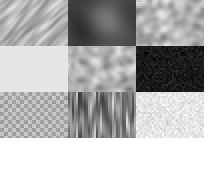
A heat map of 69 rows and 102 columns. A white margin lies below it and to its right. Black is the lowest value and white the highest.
It is made of 3 by 3 panels. Panel 1,1: high, slanting up to the right. Panel 1,2: low, smooth. Panel 1,3: high, blotchy. Panel 2,1: very high, flat. Panel 2,2: high, blotchy. Panel 2,3: very low, fine-grained, faint in contrast. Panel 3,1: high, checkered. Panel 3,2: middling, streaked downward, strong in contrast. Panel 3,3: very high, fine-grained, faint in contrast.
